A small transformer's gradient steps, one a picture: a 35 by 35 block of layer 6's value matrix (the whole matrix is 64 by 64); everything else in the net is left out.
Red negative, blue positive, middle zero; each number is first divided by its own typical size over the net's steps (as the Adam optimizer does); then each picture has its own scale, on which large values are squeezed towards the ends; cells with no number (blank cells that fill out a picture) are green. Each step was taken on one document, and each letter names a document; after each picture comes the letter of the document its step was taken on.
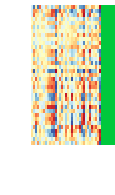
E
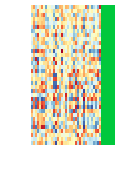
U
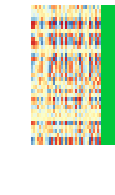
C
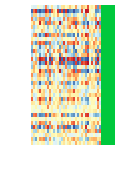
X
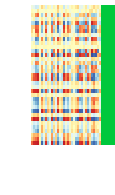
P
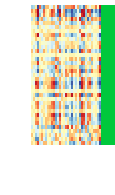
E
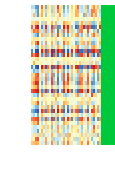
P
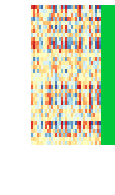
C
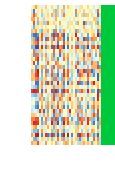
P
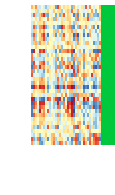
U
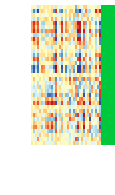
E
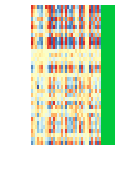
C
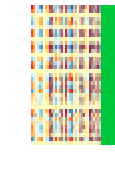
C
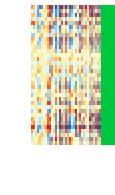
C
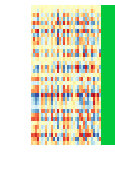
P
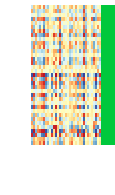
U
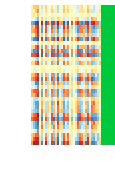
P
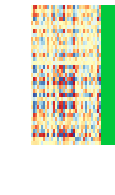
P
